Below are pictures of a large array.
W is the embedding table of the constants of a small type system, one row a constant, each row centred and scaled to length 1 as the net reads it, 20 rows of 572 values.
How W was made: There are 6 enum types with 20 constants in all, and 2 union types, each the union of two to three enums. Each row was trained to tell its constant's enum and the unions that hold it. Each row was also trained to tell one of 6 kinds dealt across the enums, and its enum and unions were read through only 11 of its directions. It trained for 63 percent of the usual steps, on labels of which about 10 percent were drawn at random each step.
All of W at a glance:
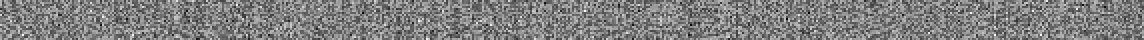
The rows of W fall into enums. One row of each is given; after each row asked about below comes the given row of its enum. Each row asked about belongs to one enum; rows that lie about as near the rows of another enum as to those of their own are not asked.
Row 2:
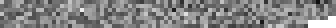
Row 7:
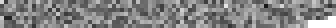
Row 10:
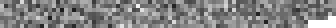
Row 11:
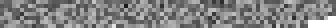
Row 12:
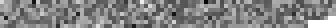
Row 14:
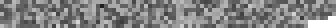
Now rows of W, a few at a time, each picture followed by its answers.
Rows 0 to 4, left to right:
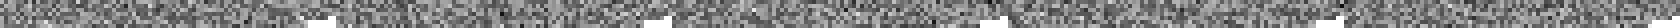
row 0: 7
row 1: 14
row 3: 7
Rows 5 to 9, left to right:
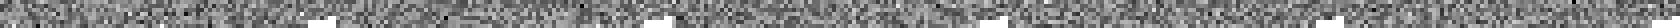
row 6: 10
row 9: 11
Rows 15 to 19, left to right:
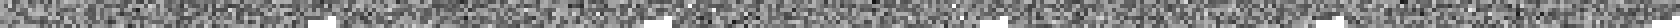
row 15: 12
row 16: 12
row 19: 7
